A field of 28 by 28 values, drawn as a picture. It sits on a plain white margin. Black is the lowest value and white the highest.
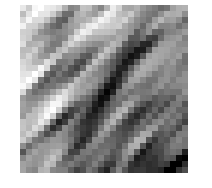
There is an overall slope up to the top left. Neither half mirrors the other. The top left is the ninth with the highest average. The ninth with the lowest average is the bottom right. The histogram is bell-shaped. Streaks slant up to the right.
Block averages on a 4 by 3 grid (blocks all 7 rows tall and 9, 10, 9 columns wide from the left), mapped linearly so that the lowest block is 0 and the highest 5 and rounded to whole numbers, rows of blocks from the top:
553 / 423 / 411 / 310
